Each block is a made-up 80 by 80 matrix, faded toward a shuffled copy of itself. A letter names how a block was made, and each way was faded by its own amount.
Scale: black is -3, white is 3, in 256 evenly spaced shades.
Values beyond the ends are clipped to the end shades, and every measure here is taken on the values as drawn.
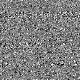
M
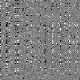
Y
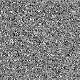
M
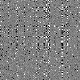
Y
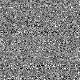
M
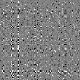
Y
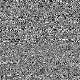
M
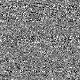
M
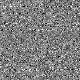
M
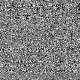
M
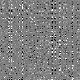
Y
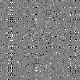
Y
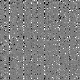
Y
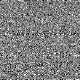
M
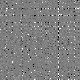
Y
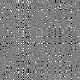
Y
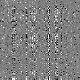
Y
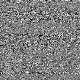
M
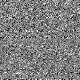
M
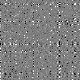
Y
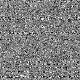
M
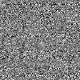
M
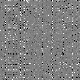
Y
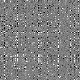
Y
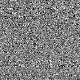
M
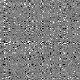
Y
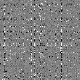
Y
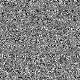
M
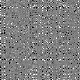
Y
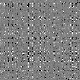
Y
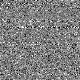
M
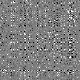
Y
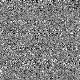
M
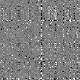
Y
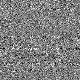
M
